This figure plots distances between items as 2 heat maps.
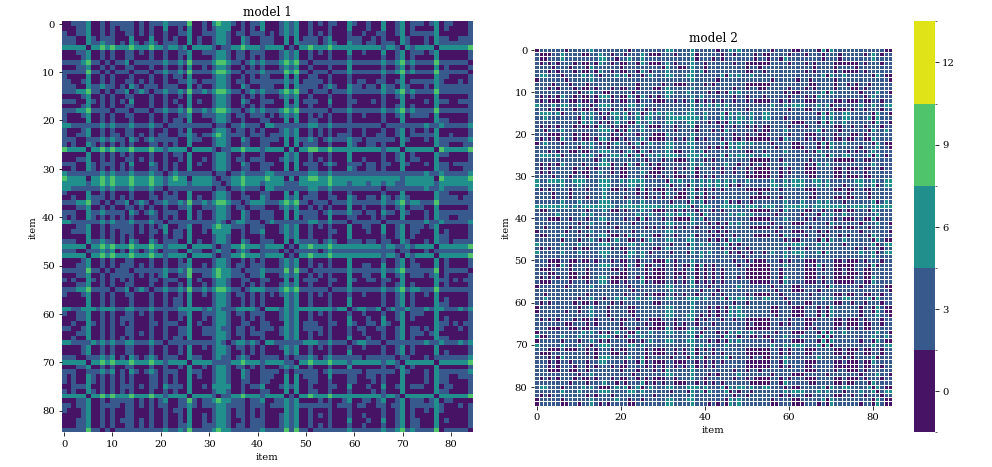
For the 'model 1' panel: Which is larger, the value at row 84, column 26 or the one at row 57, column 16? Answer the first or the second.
the first
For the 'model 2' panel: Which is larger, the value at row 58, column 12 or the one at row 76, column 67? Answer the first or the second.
the second
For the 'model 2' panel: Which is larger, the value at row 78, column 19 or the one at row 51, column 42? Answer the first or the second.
the first
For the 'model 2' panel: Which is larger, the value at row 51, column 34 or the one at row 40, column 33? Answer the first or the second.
the first
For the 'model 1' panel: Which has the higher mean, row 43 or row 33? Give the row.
33
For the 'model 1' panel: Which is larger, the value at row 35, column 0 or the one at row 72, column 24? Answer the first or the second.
the first
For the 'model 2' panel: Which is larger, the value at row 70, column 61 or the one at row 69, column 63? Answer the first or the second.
the first
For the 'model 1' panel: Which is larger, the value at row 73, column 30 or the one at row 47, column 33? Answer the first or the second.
the second
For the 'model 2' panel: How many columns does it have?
85
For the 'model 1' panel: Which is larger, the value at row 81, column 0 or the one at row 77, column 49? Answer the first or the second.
the second
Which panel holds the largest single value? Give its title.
model 1
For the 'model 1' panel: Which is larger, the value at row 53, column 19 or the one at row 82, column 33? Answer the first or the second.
the second
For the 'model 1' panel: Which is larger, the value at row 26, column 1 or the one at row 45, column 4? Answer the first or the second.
the first
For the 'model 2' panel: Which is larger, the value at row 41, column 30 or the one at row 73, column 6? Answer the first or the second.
the second
